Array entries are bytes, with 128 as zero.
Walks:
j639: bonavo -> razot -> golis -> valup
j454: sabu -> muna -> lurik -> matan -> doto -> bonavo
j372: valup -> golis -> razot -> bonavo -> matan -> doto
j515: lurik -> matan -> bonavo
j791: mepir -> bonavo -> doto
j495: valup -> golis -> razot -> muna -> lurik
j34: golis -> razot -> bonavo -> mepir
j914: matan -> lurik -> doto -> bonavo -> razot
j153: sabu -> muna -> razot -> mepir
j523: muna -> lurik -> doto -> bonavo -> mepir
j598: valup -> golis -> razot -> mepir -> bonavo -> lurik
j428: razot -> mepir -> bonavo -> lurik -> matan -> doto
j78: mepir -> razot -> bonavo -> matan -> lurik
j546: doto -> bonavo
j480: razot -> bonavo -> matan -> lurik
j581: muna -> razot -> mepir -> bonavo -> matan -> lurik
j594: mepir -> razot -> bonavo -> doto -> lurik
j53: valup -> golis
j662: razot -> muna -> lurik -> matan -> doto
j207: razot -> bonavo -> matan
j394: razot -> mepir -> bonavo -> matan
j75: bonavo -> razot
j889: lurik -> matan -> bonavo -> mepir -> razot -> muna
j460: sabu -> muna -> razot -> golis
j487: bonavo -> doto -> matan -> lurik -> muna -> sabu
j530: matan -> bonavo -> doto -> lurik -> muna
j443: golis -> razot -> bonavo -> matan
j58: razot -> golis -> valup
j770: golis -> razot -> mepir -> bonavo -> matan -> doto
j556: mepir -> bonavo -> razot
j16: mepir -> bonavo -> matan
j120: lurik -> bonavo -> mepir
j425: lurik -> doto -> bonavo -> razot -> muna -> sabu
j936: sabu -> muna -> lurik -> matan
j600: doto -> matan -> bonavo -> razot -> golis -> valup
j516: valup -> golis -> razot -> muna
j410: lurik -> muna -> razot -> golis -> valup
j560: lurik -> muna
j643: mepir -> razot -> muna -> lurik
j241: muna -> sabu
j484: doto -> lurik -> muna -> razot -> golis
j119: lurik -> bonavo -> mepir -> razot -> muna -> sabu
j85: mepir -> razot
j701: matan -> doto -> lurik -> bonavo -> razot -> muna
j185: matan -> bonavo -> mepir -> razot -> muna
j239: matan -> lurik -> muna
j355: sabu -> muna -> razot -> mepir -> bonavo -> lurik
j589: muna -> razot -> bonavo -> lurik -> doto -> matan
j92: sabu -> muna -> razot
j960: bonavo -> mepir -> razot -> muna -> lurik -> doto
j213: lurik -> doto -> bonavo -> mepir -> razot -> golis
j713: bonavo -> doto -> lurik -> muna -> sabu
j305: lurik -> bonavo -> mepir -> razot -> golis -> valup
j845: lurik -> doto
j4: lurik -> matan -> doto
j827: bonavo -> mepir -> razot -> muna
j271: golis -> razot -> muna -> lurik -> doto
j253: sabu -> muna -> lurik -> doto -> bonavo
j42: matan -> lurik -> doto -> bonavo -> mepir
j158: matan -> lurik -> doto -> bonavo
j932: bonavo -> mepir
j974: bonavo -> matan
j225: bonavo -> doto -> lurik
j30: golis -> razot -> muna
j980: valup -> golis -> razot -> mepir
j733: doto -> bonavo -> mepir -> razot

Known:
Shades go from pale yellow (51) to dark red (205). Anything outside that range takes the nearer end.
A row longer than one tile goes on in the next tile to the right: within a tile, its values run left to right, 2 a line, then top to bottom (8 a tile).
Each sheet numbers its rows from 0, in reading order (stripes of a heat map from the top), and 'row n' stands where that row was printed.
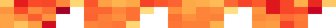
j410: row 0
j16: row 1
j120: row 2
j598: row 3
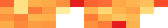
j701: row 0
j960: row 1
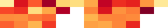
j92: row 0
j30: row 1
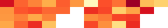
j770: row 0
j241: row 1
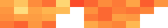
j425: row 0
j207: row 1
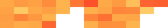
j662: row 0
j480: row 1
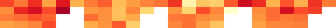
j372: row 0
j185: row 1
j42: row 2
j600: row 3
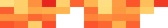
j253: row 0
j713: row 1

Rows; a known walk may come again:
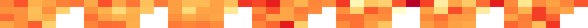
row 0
j185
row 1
j119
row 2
j523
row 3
j556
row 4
j42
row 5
j914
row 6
j845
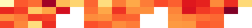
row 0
j241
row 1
j546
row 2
j639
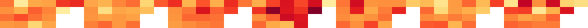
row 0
j515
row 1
j425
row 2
j600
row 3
j53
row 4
j85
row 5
j713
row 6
j153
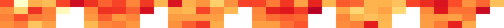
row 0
j158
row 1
j443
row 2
j213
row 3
j372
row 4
j960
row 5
j34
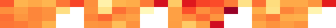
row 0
j120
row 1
j530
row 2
j410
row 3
j701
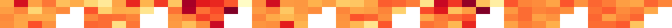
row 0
j643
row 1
j454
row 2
j516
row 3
j827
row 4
j239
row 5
j460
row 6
j207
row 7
j932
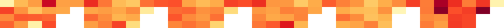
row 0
j936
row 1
j78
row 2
j16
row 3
j733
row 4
j889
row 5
j980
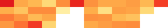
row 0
j428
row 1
j589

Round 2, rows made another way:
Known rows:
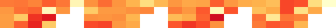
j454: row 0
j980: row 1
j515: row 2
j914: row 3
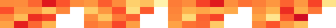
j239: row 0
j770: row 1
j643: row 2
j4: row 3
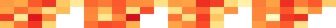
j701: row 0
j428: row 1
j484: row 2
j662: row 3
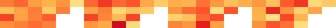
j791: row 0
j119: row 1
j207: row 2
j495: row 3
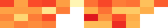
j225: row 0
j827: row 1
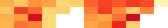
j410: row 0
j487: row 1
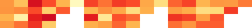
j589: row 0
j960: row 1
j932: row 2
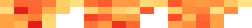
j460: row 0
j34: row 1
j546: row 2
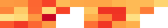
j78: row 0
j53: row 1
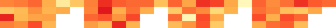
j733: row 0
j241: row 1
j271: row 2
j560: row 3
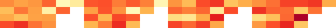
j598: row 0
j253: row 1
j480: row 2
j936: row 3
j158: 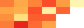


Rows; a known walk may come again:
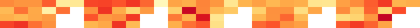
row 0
j598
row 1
j713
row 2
j516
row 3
j305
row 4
j78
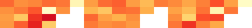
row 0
j454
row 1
j85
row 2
j158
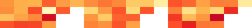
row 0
j515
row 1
j770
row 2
j42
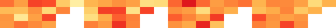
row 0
j594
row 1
j443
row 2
j153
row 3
j556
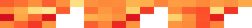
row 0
j523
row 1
j394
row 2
j974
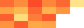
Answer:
j845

